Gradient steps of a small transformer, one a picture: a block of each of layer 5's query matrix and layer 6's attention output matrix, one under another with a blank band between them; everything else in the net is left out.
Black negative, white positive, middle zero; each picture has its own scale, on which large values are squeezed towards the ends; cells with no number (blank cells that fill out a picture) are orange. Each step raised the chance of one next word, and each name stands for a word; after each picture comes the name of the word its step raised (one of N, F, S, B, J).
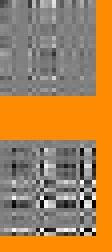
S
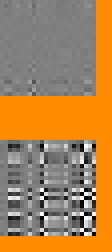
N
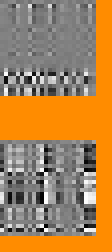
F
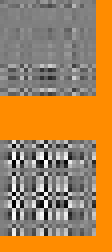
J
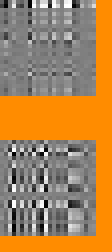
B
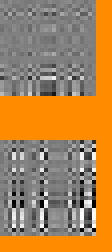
F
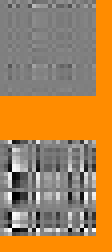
F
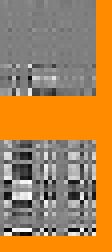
S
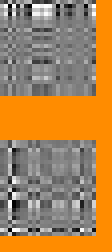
S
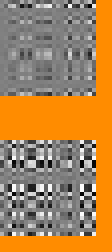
J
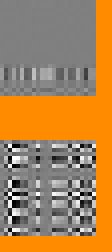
N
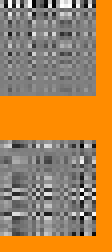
N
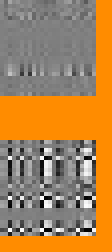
S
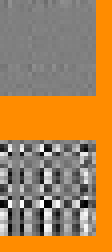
B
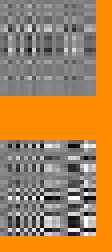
N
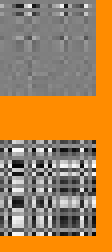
J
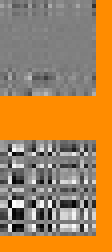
B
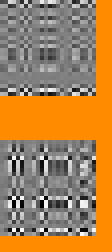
S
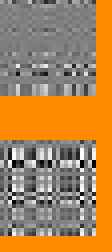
J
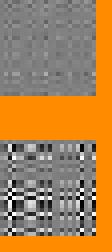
N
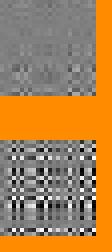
S
